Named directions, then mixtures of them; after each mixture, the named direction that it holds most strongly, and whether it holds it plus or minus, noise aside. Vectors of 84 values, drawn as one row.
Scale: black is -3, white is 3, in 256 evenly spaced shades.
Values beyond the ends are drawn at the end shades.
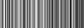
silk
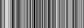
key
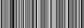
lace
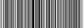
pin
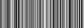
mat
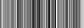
pin, plus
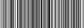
mat, minus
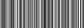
mat, minus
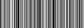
mat, plus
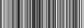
key, plus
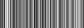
pin, minus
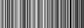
silk, plus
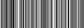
lace, plus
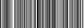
lace, minus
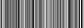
mat, plus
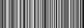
pin, minus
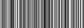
mat, minus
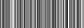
lace, minus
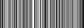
pin, minus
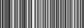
key, minus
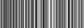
lace, plus
